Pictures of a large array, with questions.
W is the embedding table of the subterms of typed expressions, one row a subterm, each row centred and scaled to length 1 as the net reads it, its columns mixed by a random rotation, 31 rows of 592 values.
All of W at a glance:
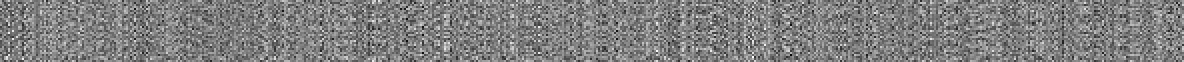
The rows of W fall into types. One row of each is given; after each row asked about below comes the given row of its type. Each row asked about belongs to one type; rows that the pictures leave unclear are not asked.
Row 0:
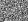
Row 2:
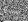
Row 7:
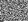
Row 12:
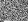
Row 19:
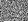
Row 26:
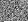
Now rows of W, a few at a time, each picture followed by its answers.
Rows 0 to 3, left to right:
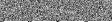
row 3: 26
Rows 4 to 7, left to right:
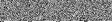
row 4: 12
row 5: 7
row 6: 19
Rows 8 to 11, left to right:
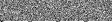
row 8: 2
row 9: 26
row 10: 0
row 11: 19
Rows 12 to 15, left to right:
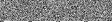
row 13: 26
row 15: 19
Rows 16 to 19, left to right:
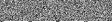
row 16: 2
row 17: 26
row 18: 7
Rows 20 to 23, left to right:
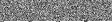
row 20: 26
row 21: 2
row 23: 7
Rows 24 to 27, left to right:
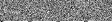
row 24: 2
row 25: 19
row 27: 12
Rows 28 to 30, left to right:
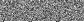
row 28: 0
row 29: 0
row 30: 7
